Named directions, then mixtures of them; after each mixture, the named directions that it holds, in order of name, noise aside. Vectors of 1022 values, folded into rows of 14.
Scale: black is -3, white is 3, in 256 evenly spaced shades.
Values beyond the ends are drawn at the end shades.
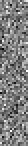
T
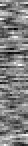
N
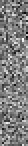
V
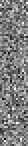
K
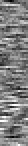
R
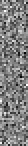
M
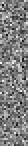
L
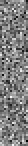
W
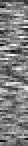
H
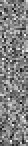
W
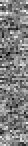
K, N, T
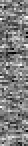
N, V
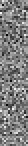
K, L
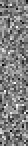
K, M, T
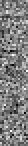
H, K, T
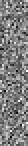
T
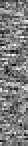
H, T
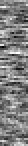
H, N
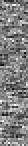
M, R, V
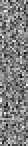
M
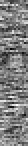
N, R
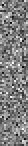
L
